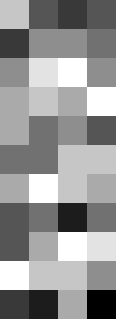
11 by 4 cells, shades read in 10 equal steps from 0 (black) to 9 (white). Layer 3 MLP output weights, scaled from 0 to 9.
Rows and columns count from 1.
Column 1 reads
7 2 5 6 6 4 6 3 3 9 2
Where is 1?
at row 8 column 3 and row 11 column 2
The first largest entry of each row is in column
1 2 3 4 1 3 2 2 3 1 3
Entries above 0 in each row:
4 4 4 4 4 4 4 4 4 4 3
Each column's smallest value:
2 1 1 0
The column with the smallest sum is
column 1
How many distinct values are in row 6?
2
